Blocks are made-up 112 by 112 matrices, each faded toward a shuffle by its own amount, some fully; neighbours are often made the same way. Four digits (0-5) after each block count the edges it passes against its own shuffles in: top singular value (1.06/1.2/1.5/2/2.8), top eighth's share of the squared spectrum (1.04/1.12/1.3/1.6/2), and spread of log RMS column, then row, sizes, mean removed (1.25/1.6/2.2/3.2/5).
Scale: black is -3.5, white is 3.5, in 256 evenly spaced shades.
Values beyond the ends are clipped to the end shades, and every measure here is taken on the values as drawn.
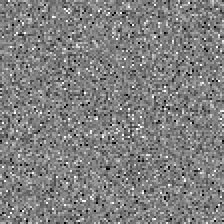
0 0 0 0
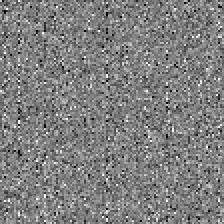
1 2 3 0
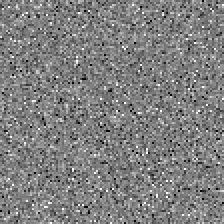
0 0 0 0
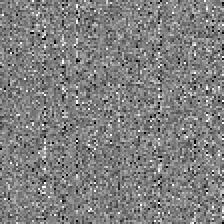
2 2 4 0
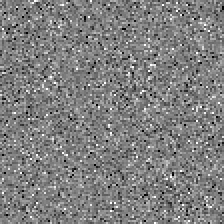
0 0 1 0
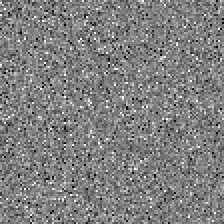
0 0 1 0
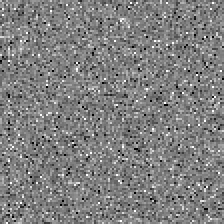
2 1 0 0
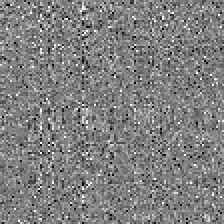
4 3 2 1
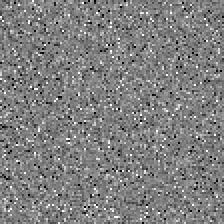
1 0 0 0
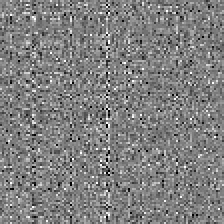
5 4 3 2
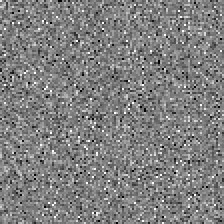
3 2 1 0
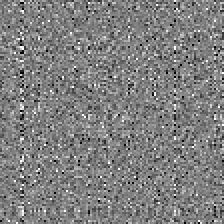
4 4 3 2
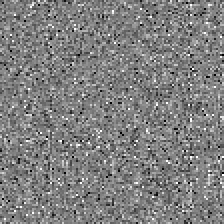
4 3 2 1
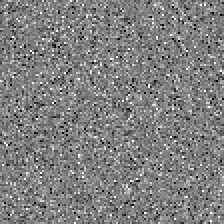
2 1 0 0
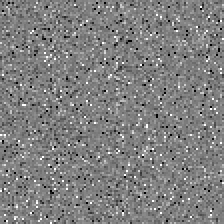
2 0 0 0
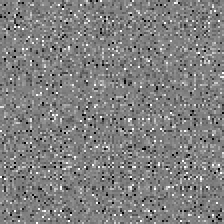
4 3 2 2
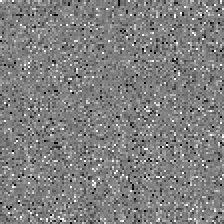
4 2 1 2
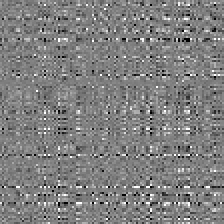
5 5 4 4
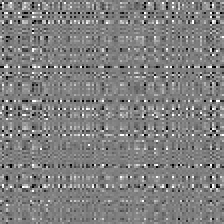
5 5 4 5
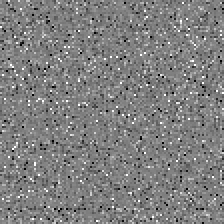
2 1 0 0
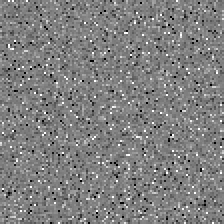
0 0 0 0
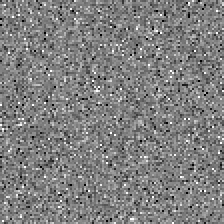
0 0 0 0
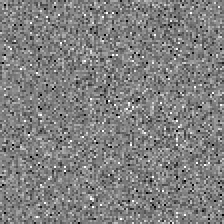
0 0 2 0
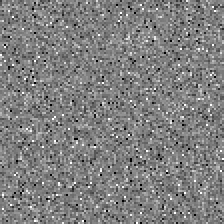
0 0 0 0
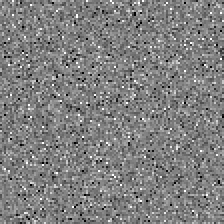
0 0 0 0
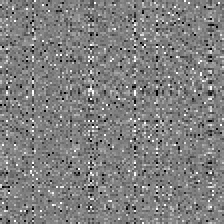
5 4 3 2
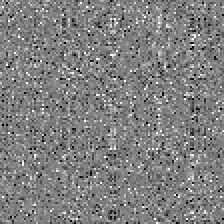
4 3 2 1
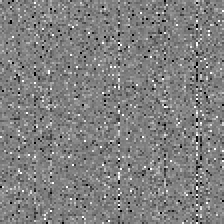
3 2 2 0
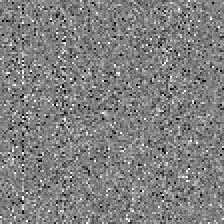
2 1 2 0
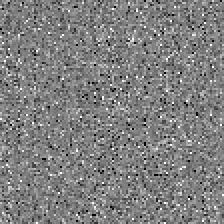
0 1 2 0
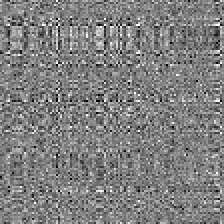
5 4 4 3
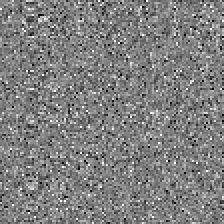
4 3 1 1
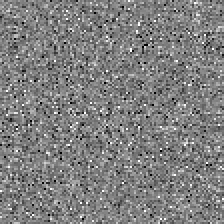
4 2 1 1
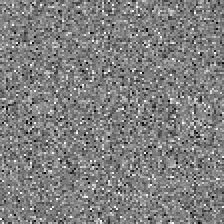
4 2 1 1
